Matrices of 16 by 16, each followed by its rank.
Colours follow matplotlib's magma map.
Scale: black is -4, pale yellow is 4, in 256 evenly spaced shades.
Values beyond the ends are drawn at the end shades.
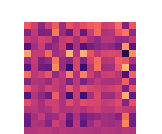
two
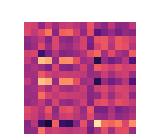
two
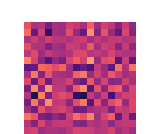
two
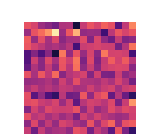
three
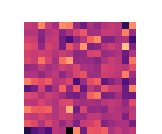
three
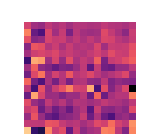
three
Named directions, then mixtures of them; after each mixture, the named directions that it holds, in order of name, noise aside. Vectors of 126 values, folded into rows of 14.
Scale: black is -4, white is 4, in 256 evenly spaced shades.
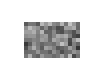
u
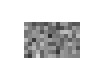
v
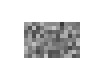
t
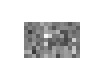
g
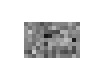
g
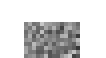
t, u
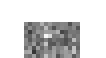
g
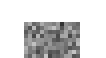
t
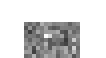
g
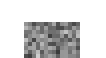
v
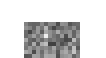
g, v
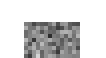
v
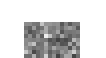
g, t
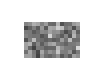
u, v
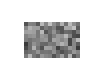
u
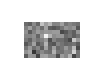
g, u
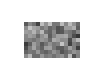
u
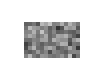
u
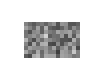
g, v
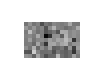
g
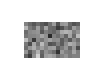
v
